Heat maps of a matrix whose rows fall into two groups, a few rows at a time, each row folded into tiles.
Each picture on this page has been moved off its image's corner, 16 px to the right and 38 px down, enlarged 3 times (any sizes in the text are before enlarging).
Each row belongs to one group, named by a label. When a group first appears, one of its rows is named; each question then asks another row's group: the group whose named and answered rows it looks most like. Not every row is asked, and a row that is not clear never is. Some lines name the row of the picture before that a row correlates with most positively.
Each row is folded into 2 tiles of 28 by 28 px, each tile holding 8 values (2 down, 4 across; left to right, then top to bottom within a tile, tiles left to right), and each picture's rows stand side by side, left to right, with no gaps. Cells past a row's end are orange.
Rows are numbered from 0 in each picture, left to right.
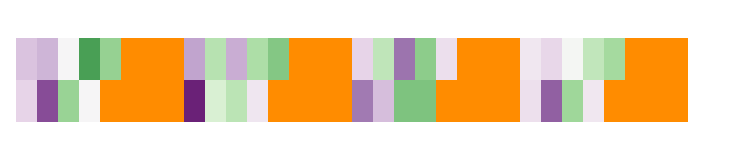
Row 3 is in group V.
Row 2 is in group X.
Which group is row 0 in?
V
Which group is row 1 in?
X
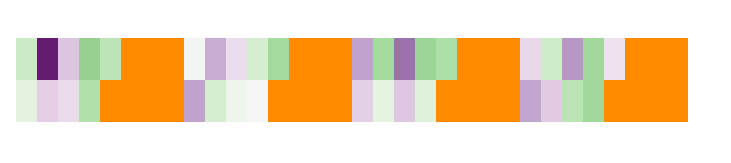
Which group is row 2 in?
X
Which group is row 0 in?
V
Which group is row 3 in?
X
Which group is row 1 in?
V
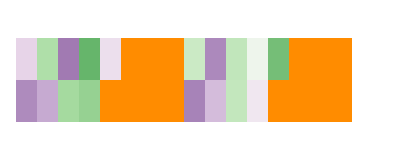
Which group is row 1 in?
V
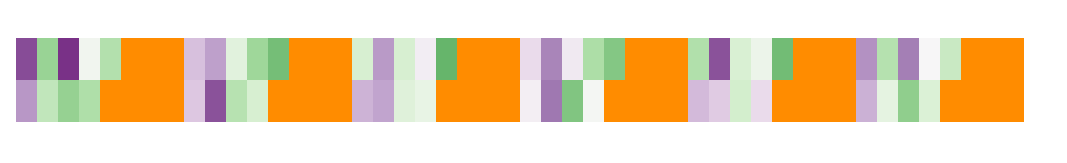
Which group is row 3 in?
V
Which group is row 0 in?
X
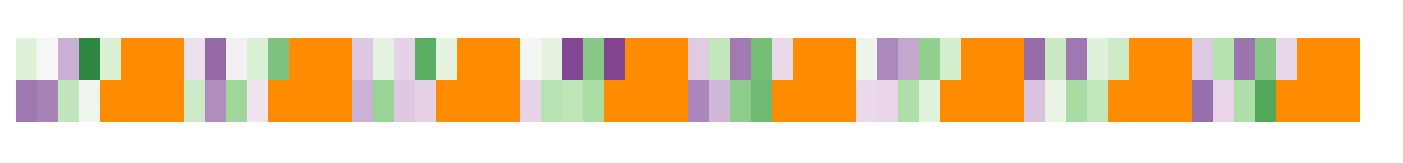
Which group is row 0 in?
V
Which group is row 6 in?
X
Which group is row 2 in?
X
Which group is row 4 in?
X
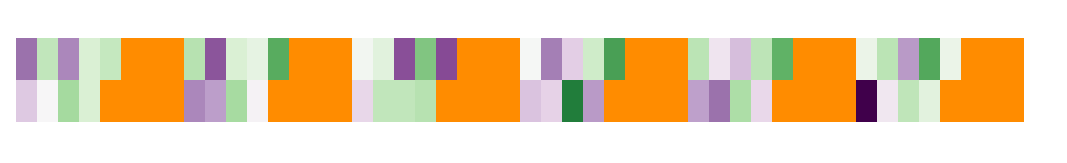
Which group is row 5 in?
X
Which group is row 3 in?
V
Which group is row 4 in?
V
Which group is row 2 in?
X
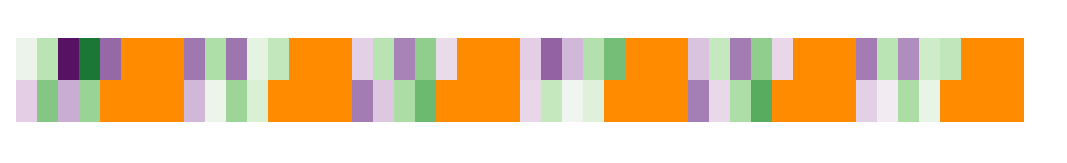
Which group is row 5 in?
X
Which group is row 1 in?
X
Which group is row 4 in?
X
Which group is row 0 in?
X
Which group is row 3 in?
V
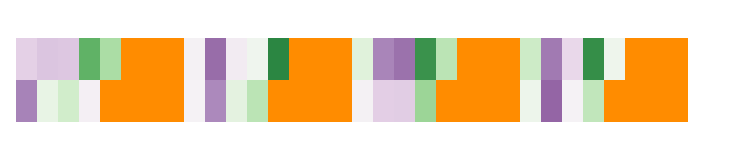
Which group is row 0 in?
V
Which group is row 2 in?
V
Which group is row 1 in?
V
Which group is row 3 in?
V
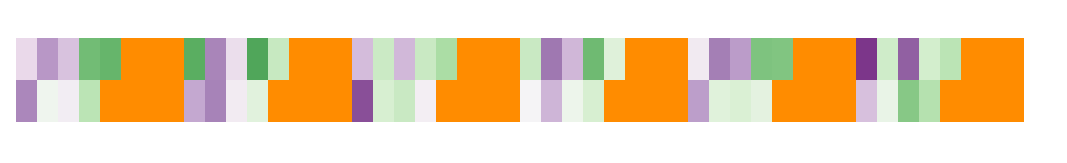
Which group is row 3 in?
V
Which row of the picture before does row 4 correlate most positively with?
0
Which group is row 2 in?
X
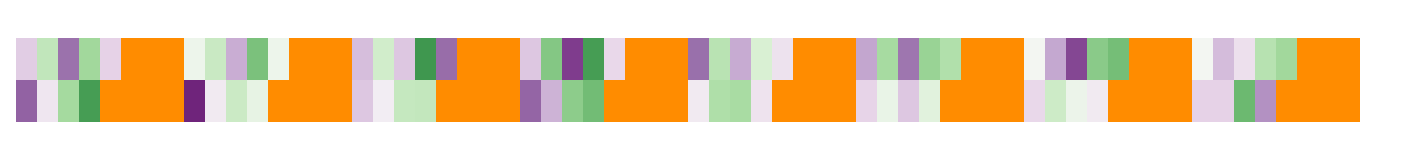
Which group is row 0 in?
X
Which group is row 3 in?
X
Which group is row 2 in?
X
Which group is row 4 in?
X
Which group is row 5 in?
X
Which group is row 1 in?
X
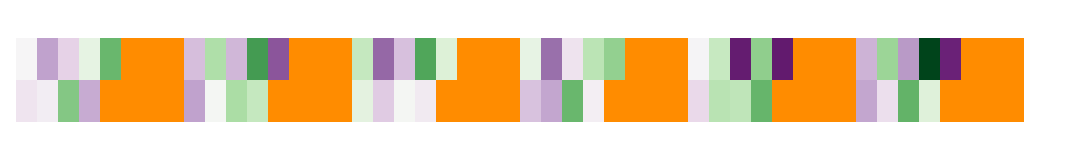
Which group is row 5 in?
X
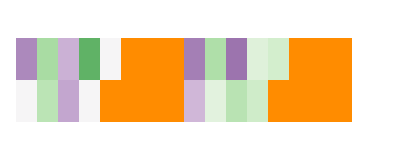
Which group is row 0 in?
X
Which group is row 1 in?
X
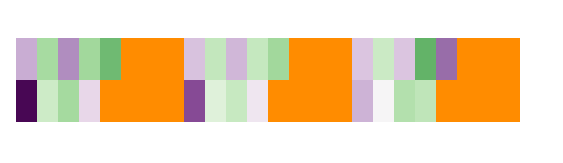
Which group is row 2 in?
X
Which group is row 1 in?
X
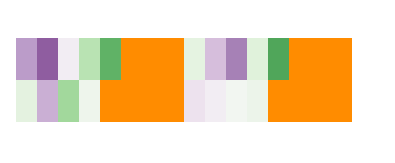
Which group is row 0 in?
V
